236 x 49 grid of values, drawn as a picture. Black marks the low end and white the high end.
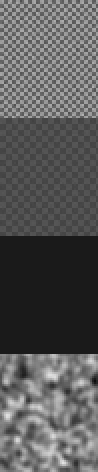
It is made of 4 by 1 panels. Panel 1,1: middling, checkered, strong in contrast. Panel 2,1: low, checkered, faint in contrast. Panel 3,1: very low, flat. Panel 4,1: middling, blotchy, strong in contrast.
